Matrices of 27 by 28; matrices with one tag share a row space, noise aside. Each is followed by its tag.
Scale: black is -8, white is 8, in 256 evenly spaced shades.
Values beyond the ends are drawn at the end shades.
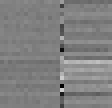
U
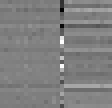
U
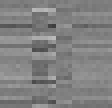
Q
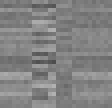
Q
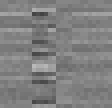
Q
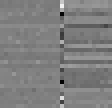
U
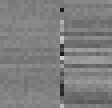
U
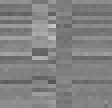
Q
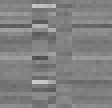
Q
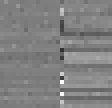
U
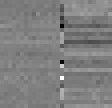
U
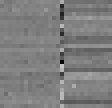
U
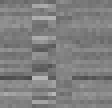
Q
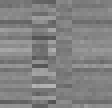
Q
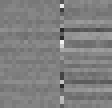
U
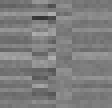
Q
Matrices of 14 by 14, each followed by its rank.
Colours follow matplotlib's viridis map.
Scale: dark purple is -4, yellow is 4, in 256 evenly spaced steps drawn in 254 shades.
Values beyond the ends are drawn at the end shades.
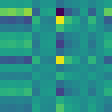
one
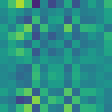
two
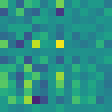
two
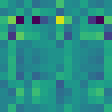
two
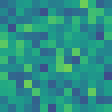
full rank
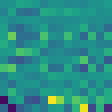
three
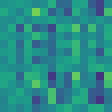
three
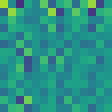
three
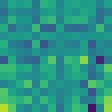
three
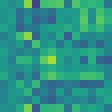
three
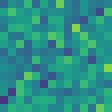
full rank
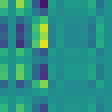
one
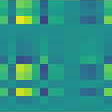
one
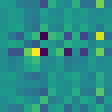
two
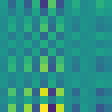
one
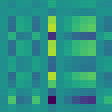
one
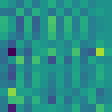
two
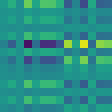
one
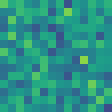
full rank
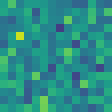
full rank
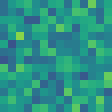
full rank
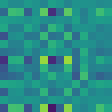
two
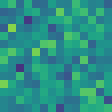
full rank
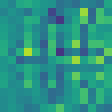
three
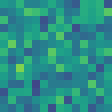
full rank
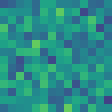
full rank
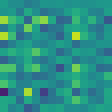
three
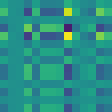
one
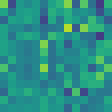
three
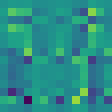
two
